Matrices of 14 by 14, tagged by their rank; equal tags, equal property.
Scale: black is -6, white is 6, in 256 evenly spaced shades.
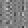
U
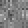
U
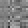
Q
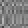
Q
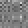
Q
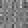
U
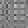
Q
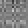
Q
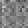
U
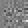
U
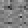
U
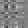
Q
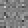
U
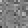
U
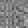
U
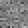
U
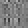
Q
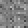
U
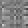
Q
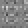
U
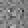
U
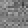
U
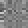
Q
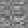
U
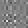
Q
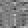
Q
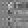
Q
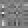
Q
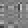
Q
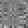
Q
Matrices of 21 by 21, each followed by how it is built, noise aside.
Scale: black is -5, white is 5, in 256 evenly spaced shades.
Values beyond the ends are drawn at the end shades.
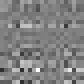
low rank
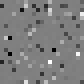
sparse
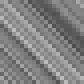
Toeplitz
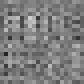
low rank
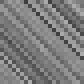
Toeplitz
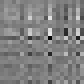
low rank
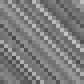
Toeplitz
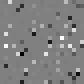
sparse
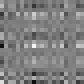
low rank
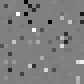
sparse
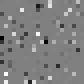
sparse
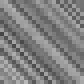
Toeplitz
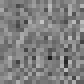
low rank
